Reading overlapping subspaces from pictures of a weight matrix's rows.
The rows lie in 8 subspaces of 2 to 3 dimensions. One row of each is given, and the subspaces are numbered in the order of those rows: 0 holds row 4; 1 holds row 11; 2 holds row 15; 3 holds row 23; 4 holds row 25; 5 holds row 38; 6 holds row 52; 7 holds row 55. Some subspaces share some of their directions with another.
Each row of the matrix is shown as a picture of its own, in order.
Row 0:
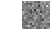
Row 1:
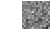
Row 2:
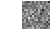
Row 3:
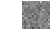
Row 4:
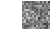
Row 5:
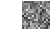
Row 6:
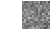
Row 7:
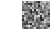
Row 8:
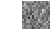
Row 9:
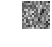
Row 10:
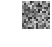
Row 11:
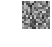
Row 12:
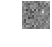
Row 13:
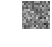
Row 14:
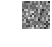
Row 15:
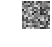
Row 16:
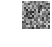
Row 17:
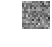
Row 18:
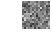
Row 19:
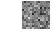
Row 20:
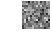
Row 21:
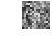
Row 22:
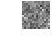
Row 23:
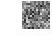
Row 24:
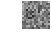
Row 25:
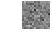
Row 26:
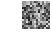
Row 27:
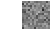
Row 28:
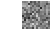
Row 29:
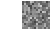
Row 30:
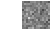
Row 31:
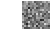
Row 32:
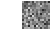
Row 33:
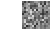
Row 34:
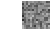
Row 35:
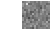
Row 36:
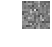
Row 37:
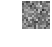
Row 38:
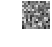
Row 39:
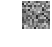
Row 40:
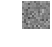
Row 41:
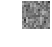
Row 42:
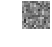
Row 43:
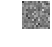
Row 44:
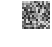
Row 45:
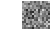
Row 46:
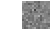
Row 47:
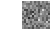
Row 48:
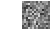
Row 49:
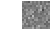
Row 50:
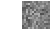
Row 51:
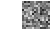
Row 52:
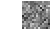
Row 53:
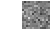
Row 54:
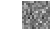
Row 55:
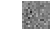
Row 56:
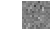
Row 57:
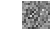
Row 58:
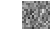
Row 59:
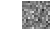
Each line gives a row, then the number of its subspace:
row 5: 6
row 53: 2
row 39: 0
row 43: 3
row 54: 1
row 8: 1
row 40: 7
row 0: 4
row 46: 4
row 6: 0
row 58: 1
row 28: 6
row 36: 4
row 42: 4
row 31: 7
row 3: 6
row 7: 4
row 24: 5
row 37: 1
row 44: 3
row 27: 0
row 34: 5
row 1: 7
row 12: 4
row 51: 2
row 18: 6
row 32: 7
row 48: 3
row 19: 2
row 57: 3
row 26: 3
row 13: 0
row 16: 5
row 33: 4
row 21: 3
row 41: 4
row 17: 3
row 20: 5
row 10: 1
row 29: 1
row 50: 3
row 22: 6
